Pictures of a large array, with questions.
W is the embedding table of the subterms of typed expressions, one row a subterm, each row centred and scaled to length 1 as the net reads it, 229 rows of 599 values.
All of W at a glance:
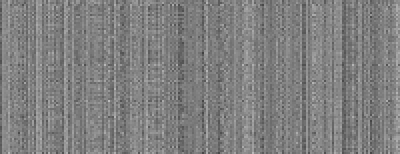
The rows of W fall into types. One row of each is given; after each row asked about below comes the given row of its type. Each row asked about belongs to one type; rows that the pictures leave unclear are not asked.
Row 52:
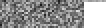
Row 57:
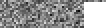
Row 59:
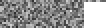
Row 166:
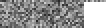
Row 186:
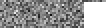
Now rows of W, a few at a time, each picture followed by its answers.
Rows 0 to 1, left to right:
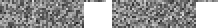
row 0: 166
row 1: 186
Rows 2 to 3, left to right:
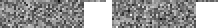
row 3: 166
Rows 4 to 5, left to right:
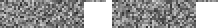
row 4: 186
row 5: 166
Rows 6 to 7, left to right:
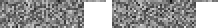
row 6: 52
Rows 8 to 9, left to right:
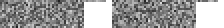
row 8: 52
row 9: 59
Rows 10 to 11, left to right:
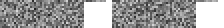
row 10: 186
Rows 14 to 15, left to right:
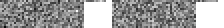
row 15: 57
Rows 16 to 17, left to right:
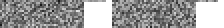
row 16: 52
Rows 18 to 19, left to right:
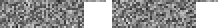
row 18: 52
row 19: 57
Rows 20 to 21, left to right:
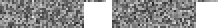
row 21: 52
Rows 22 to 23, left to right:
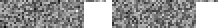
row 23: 59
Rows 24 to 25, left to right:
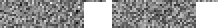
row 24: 186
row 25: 166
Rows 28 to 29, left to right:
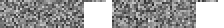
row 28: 186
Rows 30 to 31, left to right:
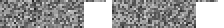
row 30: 57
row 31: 166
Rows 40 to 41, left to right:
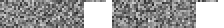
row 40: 186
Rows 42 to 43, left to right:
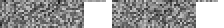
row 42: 52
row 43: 166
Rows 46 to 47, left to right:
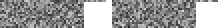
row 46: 166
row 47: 59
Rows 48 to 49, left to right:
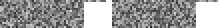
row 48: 59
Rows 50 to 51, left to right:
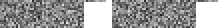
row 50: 52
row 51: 186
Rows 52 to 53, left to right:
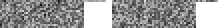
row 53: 166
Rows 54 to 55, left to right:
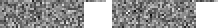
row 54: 52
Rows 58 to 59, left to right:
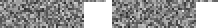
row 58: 59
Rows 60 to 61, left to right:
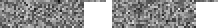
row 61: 57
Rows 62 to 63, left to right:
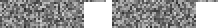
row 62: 57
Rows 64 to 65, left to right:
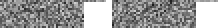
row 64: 59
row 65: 52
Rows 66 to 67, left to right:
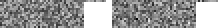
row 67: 52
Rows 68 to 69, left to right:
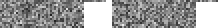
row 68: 57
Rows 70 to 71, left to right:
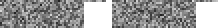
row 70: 59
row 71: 166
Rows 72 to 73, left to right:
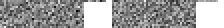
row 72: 59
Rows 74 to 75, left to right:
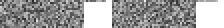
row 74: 59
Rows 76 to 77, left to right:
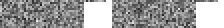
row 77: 57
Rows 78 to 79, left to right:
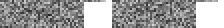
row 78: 166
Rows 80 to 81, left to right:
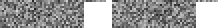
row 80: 186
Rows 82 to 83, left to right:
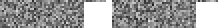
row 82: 186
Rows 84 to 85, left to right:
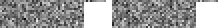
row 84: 52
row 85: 52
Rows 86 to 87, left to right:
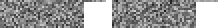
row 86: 186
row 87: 52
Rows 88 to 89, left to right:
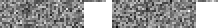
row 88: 57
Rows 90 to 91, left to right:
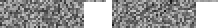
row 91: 52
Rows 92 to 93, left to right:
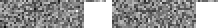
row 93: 59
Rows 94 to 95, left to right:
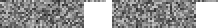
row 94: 166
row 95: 57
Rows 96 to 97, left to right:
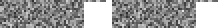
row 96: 59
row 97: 59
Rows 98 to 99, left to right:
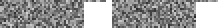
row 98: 59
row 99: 59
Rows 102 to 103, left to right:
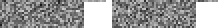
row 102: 52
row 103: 186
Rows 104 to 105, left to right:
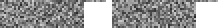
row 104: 186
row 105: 59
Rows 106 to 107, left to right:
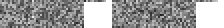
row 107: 166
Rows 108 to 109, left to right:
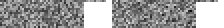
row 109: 57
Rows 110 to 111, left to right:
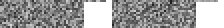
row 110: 59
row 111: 52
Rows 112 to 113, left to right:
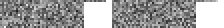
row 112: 166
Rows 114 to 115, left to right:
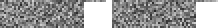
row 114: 186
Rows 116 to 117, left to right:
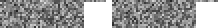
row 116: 166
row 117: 59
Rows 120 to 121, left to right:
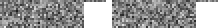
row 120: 166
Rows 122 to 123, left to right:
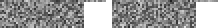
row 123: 52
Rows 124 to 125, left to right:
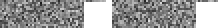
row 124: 52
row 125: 59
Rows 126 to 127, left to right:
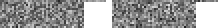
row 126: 52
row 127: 57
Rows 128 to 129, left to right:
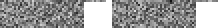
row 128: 186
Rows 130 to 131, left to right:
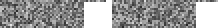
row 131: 166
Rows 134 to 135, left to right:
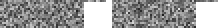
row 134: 59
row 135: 57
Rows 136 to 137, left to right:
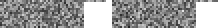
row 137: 59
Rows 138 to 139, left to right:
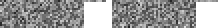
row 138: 59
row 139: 52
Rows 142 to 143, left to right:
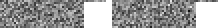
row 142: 57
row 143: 59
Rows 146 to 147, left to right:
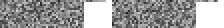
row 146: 52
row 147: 59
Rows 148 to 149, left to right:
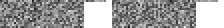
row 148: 57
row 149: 52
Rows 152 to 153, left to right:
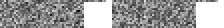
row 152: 57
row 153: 166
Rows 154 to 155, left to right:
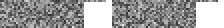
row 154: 166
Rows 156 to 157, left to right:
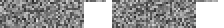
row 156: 59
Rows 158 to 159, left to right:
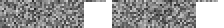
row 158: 186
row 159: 166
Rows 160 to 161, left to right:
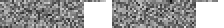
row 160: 166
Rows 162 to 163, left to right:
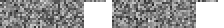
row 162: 166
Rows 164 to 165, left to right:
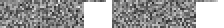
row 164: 59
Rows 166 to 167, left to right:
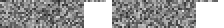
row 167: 59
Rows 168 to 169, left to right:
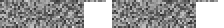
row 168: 166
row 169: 166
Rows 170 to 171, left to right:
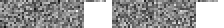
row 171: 52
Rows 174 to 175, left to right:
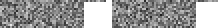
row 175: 186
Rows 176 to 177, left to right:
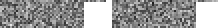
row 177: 52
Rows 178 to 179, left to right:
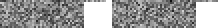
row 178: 166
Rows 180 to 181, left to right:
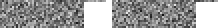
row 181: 186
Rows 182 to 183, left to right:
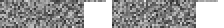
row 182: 166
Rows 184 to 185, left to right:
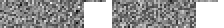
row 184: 186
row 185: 52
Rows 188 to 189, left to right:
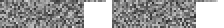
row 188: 166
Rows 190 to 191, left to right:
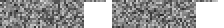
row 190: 166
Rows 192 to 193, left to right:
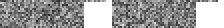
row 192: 166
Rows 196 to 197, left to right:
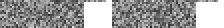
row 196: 166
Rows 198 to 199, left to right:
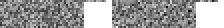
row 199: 59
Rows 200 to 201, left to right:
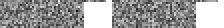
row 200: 59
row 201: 57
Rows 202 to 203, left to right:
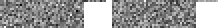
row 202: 186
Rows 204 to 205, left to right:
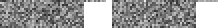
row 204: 166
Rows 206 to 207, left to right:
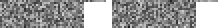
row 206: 57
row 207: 52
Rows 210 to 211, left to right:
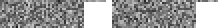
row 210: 52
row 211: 59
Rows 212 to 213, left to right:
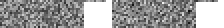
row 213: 186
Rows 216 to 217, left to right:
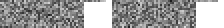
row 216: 166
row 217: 52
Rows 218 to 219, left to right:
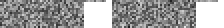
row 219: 52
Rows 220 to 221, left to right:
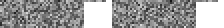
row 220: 59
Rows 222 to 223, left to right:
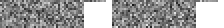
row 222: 166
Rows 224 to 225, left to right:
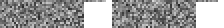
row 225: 166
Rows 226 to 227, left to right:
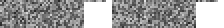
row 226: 59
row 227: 166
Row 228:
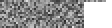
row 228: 166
